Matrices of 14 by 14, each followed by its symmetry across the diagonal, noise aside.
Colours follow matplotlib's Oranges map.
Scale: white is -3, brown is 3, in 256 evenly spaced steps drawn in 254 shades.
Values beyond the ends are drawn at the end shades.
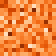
symmetric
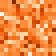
antisymmetric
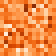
antisymmetric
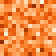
antisymmetric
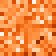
symmetric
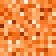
antisymmetric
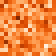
symmetric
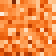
antisymmetric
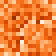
symmetric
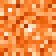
symmetric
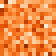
antisymmetric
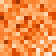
symmetric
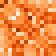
symmetric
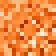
symmetric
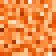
antisymmetric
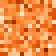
antisymmetric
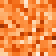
antisymmetric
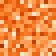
symmetric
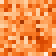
symmetric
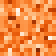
antisymmetric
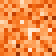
symmetric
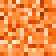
antisymmetric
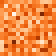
symmetric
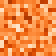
antisymmetric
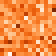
antisymmetric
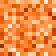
antisymmetric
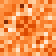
symmetric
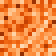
symmetric
